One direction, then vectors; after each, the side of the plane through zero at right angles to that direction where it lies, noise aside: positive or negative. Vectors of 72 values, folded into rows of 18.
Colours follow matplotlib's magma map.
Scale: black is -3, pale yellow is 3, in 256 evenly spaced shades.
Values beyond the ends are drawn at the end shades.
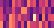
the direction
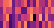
negative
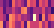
positive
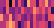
positive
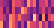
positive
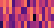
negative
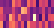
positive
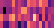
positive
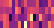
negative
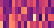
positive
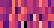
positive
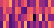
negative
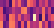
positive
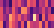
positive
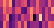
negative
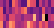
positive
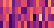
negative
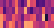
positive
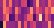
negative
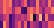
negative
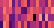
negative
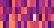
positive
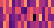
negative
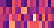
positive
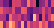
positive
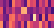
positive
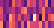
positive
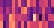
positive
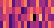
negative
